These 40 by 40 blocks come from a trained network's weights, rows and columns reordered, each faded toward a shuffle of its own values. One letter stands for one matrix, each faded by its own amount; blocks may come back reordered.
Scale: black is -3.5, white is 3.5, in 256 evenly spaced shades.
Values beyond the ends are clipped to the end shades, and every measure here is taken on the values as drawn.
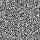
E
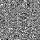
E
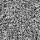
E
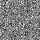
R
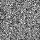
R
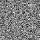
E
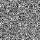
E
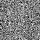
R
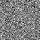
E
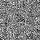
R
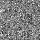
R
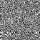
E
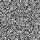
E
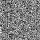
R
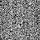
R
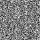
R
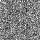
R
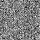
R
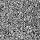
R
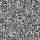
R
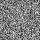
R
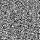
E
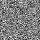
E
